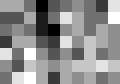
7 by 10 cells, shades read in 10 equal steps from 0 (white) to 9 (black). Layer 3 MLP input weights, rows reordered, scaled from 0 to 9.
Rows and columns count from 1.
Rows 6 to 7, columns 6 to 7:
3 2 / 3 4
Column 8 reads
5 5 5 2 2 2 3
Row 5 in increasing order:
0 1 2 4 4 4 5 5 6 6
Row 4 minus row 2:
1 -3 0 -2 2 0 1 -3 -2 4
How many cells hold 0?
3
